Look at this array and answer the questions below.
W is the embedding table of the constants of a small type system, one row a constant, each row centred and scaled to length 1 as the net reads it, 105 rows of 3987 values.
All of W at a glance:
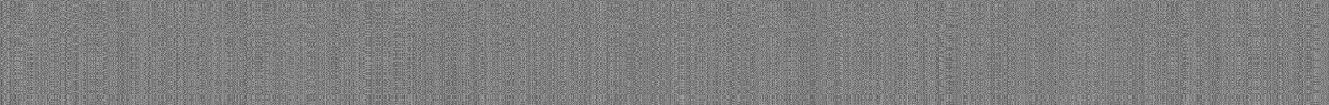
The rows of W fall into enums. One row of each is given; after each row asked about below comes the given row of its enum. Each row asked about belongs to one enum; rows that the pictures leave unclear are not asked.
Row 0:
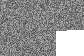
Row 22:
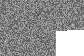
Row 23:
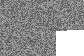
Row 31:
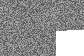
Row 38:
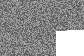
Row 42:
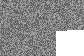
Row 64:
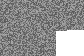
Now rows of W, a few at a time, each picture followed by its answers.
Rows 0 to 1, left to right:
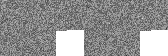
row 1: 42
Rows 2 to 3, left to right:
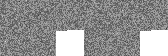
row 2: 22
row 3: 42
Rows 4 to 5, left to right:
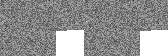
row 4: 23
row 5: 23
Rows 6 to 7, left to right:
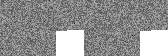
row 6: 23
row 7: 42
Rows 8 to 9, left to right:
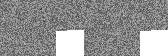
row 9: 42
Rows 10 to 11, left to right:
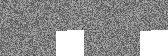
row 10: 42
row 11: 31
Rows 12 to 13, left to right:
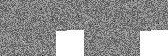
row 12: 38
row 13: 23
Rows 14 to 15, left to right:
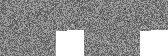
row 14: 22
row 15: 38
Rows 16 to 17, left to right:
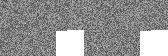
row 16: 42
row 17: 31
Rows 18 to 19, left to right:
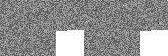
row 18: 22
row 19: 23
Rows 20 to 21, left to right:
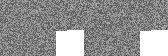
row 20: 64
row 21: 42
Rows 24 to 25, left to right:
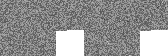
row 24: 64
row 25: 38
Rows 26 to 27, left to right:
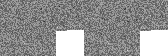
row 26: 38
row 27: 38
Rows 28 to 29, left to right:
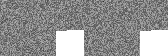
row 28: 0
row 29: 22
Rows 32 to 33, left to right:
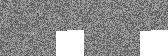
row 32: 42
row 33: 64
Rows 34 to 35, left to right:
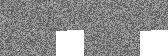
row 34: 23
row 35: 64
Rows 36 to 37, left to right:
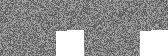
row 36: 64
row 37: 22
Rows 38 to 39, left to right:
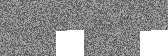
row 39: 42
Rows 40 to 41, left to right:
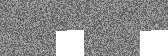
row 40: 38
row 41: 22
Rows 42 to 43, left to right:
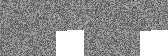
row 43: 23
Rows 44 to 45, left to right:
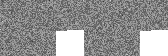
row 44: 23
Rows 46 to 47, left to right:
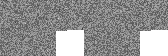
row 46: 42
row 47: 64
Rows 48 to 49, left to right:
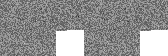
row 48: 38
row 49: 38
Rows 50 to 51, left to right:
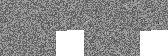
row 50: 64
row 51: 23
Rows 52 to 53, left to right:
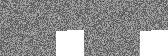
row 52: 42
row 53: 22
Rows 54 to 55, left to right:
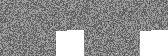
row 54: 64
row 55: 22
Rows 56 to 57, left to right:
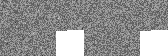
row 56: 42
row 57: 64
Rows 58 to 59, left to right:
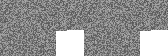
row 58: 64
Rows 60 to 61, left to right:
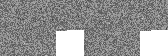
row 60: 38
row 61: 42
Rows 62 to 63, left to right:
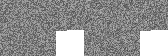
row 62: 64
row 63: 0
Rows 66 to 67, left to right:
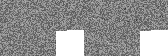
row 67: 38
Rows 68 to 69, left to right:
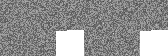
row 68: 64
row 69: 22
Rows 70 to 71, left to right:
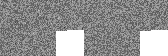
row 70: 42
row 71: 64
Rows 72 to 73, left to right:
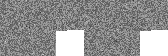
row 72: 22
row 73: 23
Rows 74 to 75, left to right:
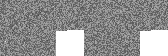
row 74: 22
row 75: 64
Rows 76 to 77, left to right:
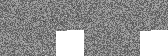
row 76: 38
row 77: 64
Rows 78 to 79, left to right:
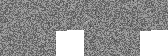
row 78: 64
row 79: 23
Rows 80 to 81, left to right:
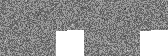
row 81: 38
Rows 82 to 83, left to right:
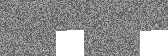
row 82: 38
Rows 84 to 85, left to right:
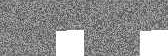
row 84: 38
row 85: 22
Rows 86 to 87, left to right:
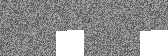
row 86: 42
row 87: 64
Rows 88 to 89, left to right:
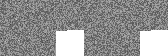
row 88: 22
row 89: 64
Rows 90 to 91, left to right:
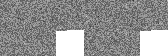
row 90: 38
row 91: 23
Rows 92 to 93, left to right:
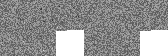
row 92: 38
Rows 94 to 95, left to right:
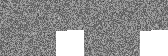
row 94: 42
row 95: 22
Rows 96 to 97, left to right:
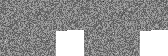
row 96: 22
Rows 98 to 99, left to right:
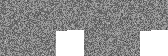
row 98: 22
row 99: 42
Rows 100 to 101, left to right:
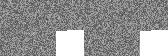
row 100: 42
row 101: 22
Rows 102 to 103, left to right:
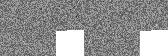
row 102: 38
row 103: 22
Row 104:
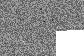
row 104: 38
